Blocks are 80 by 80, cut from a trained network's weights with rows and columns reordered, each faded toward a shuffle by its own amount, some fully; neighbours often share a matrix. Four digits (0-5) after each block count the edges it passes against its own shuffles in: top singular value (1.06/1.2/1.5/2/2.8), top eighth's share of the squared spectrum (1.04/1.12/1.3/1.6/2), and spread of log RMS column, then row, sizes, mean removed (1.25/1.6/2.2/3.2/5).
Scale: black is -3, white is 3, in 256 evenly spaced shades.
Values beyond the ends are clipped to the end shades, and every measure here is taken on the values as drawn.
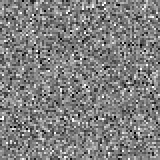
0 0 0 0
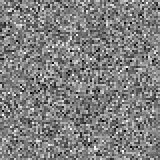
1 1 0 0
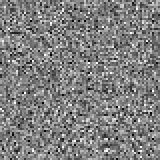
3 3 1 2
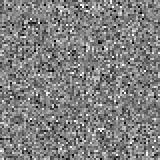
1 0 0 0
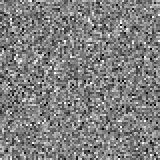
0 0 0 0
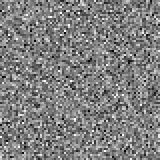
0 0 0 0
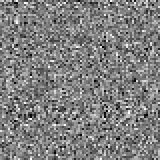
3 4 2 2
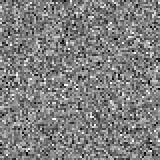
1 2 0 0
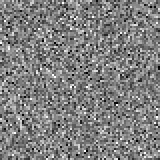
0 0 0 0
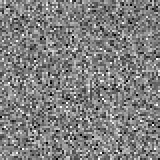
1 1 0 0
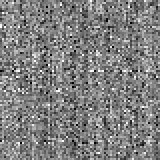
3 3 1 2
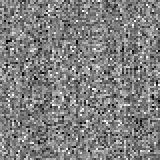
2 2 0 1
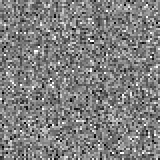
1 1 0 0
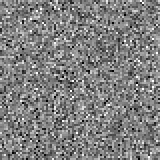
2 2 1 0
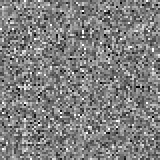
2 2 2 0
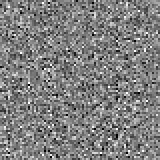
2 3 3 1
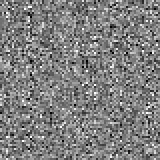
3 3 3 1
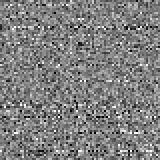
3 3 1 3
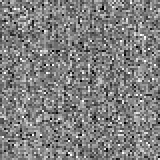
2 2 0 2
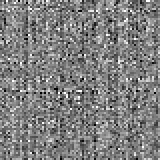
3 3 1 3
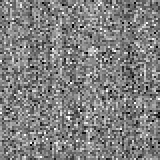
2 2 0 1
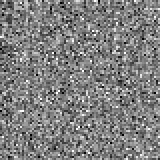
2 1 0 1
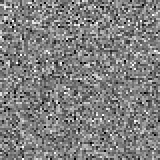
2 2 0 2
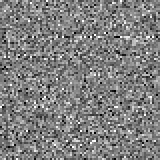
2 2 0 2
